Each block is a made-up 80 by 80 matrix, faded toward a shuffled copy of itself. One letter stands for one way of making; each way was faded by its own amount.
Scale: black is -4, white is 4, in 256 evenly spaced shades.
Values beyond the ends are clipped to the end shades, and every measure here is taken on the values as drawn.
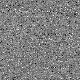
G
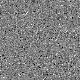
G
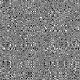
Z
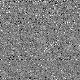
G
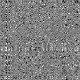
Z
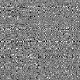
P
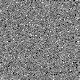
G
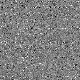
G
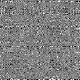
P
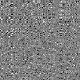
Z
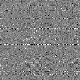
P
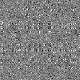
Z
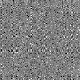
Z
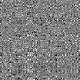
Z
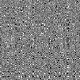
Z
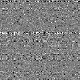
P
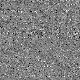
G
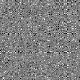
Z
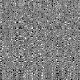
Z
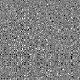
Z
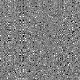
Z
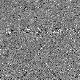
G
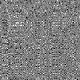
Z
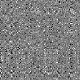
Z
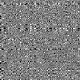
P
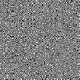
Z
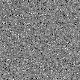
G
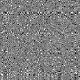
Z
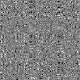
Z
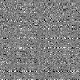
P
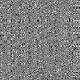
Z
